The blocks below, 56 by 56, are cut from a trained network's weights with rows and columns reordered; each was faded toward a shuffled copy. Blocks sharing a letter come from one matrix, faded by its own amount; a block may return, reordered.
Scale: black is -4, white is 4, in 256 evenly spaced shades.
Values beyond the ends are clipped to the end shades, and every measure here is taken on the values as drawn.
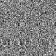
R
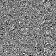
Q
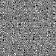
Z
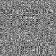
R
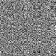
R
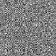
R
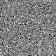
Q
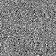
Q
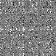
Z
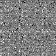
Z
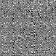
Z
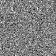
Q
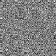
R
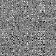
Z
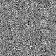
Q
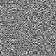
R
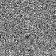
Q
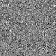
Q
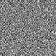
R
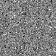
Q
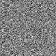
R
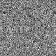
Q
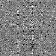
Z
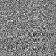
R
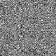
Q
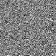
R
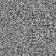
R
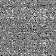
Z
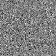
Q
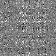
Z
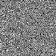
Q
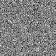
Q
